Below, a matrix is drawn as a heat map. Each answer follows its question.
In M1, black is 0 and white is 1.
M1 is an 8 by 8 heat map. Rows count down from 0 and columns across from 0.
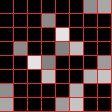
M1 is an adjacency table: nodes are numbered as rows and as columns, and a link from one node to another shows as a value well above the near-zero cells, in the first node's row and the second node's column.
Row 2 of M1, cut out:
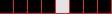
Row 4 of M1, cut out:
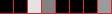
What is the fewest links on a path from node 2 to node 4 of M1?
1
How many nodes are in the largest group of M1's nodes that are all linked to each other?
2
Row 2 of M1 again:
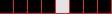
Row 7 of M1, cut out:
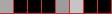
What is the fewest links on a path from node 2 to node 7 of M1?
2
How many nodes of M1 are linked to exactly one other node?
2
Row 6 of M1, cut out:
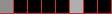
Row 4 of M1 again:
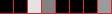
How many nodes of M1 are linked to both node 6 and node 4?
0
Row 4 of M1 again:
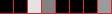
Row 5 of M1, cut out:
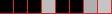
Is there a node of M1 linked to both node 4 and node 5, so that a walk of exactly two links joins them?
yes
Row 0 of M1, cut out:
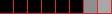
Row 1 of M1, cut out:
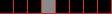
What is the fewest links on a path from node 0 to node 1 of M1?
4
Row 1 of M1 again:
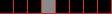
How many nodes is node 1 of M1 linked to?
1
